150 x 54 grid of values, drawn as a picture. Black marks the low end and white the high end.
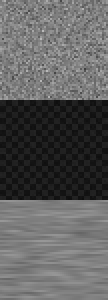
It is made of 3 by 1 panels. Panel 1,1: middling, fine-grained. Panel 2,1: very low, checkered, faint in contrast. Panel 3,1: middling, streaked across, faint in contrast.
